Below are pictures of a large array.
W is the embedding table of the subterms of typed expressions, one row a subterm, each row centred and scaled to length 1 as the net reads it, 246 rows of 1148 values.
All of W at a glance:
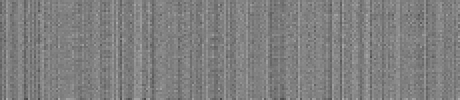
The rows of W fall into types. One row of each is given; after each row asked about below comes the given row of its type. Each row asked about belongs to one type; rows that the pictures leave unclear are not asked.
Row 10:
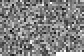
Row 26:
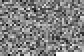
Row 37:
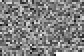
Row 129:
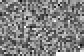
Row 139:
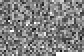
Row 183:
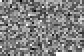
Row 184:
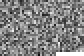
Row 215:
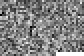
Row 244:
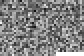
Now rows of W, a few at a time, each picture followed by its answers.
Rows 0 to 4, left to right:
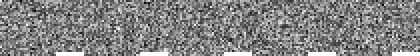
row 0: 183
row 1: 184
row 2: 139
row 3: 129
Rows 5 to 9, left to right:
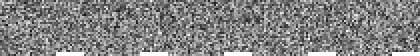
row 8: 244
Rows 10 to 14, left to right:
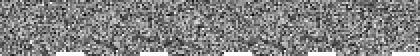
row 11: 129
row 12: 129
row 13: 129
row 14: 244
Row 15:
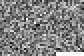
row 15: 10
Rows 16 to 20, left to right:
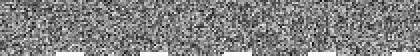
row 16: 244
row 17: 26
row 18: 129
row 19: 184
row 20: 244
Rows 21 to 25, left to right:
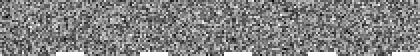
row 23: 26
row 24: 183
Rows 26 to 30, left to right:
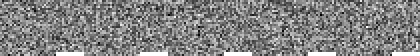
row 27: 244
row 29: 183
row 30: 184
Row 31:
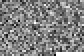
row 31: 26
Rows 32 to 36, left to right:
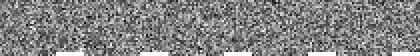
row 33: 139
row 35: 184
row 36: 37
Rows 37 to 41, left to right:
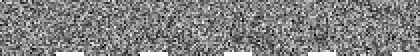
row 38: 37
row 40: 139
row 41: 183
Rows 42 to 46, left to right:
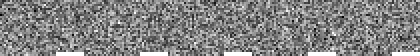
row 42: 26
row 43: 129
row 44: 37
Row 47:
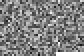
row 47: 37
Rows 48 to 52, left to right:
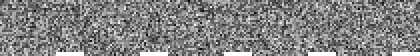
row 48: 244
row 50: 183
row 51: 215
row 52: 37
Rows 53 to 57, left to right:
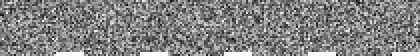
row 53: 10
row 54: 129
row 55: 26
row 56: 244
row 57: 184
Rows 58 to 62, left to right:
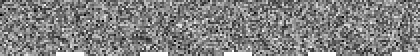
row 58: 26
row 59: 26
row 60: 10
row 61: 215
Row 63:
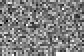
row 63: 37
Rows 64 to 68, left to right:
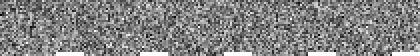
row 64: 215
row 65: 139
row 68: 26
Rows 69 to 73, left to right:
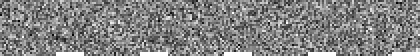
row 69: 139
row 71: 139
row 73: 184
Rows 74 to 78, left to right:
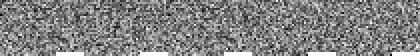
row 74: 26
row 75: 244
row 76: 26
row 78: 26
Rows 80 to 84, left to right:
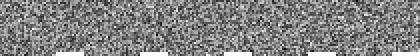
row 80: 129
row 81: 184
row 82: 10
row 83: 37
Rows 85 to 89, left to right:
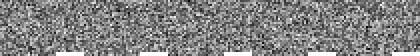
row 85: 183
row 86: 183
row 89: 215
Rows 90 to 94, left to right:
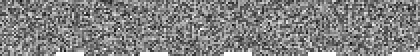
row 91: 183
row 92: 129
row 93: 10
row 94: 244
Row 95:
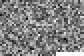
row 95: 26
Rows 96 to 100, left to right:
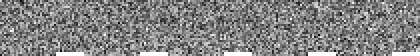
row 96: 184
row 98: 244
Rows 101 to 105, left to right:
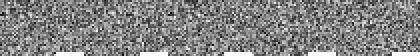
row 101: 184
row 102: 184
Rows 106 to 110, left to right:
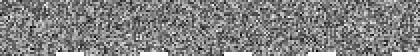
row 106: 215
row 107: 244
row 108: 37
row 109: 184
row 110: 183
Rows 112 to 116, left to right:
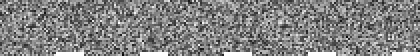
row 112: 129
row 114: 183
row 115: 129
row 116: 244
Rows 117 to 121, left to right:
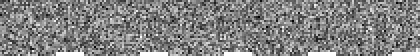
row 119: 244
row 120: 139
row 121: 184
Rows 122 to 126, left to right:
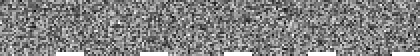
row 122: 244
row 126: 37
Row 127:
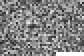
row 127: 129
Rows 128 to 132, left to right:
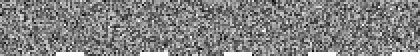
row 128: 10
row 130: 183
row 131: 184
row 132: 139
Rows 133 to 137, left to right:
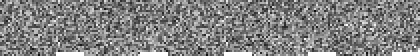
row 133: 37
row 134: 244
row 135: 37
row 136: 215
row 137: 129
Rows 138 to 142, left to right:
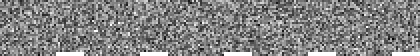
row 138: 184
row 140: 183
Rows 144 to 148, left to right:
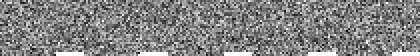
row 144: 37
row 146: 37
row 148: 10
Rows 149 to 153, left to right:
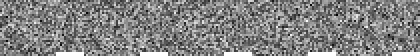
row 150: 215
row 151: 10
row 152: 129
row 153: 215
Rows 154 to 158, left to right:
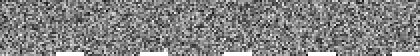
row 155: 129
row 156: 129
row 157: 215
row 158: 37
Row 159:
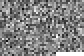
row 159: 184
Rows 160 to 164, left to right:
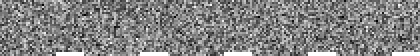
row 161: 215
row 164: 139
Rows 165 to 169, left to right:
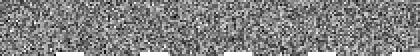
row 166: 10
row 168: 183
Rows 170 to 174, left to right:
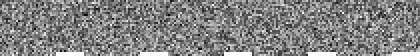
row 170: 244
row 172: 26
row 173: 37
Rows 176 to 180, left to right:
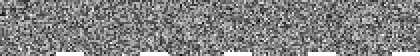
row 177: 10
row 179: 37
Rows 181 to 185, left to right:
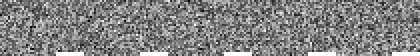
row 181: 215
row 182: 10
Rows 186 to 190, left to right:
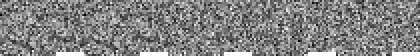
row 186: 129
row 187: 129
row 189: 184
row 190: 37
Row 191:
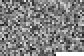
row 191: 183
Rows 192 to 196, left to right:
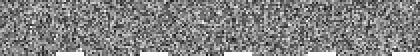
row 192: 184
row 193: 37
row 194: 26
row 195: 244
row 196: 215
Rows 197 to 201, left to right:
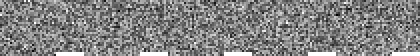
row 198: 244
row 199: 37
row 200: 129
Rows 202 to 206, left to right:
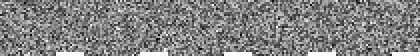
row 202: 26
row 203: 129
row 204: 37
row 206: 183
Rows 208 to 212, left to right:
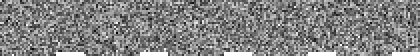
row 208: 37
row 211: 139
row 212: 184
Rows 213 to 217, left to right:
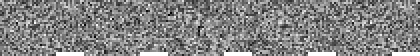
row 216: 129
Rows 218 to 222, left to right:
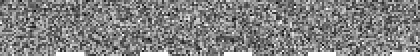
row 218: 244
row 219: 26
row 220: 129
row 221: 139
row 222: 244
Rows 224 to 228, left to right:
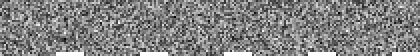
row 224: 139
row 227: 215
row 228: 184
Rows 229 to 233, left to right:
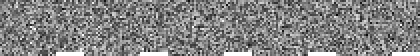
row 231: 129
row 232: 37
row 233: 10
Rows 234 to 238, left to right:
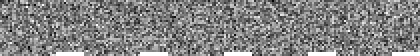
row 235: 183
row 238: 139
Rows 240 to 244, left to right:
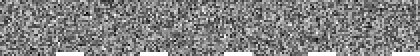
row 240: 37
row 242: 184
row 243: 139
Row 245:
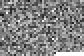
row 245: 10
